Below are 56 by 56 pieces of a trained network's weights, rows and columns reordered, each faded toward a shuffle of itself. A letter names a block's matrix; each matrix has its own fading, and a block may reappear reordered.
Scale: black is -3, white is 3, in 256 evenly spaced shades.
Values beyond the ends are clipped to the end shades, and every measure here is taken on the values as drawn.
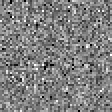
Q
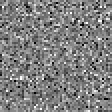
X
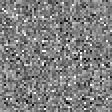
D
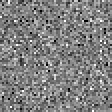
Q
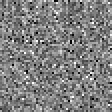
D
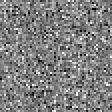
X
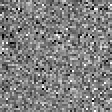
D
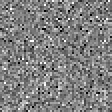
Q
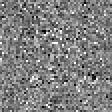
D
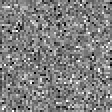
X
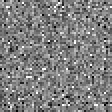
Q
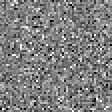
X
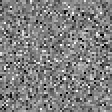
X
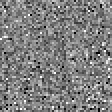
Q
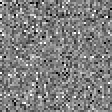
D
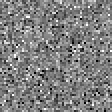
X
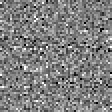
D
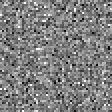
Q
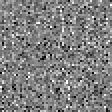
X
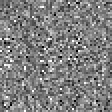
D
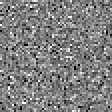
X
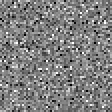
X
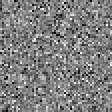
X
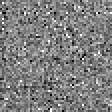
Q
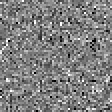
D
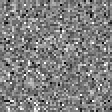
D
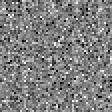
X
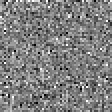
Q
